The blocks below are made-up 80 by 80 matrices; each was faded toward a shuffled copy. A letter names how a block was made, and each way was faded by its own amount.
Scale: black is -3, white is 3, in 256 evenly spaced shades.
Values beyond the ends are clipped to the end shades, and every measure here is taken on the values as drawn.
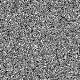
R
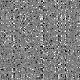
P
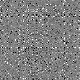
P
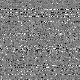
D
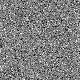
R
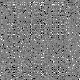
P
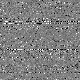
D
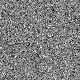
R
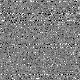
D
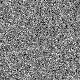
R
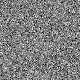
R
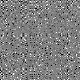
P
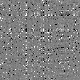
P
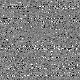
D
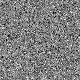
R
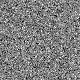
R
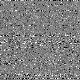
D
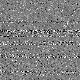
D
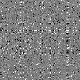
P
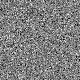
R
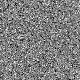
R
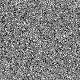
R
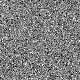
R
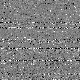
D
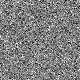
R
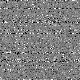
D
